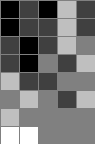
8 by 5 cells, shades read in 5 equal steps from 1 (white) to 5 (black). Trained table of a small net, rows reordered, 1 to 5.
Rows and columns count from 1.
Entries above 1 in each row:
5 5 5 5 5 5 5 3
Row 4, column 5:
2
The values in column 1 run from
1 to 5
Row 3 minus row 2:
-1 1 0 0 -1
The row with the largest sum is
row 1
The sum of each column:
26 28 29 23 24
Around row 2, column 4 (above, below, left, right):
2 2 4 4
